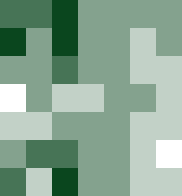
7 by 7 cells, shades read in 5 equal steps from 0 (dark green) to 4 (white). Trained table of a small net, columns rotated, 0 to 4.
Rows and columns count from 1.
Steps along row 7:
up down up same up same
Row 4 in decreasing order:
4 3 3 3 2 2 2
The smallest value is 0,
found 4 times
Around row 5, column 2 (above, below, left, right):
2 1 3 2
